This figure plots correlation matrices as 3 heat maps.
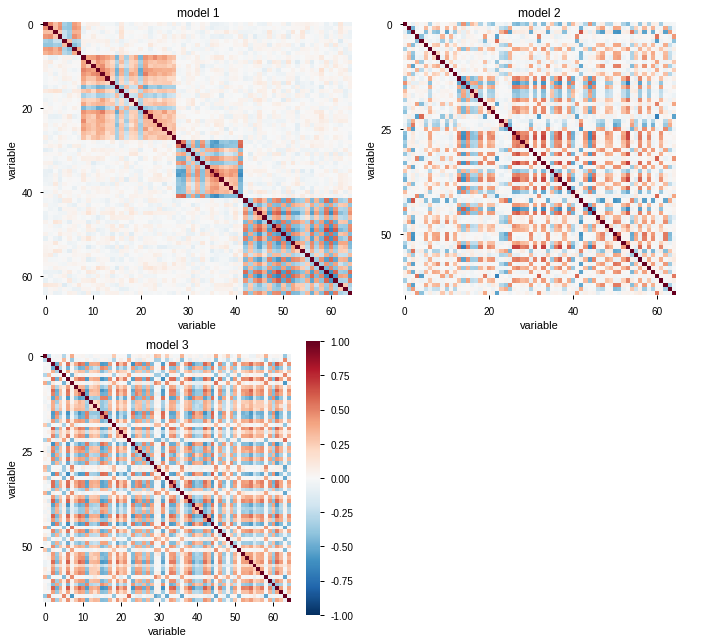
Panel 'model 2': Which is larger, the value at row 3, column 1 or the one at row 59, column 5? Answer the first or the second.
the second
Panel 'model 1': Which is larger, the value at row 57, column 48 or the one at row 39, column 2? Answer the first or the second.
the first
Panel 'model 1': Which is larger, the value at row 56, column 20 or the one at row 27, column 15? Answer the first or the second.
the first
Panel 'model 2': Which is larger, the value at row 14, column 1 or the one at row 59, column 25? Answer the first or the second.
the second
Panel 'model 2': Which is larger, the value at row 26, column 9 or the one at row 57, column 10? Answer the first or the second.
the second
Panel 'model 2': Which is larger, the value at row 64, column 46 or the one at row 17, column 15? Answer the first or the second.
the first
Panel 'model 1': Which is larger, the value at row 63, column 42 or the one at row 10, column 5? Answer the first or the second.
the second
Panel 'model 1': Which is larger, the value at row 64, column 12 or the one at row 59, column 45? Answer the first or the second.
the second
